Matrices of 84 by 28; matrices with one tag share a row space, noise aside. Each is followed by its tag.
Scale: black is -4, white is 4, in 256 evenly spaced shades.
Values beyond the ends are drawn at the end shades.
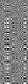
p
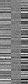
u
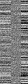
u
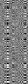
p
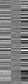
u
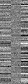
u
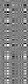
p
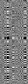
p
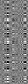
p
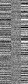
u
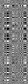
p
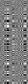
p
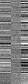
u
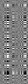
p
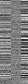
u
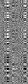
p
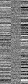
u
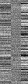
u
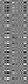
p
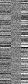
u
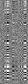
p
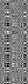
p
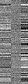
u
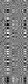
p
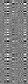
p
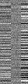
u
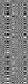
p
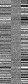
u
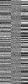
u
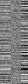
u
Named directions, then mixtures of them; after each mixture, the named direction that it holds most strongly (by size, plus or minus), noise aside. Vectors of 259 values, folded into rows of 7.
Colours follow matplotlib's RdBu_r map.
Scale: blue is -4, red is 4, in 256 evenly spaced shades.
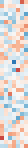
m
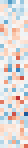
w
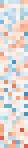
m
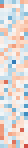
m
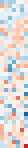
w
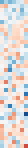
w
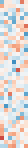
m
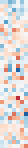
w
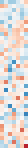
w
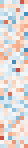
m
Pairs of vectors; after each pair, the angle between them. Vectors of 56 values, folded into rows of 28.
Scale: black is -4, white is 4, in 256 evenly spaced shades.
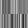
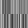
nearly parallel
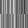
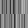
nearly opposite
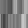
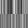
partly aligned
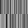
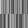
nearly opposite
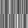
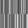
nearly parallel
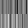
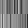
partly aligned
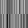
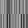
nearly parallel
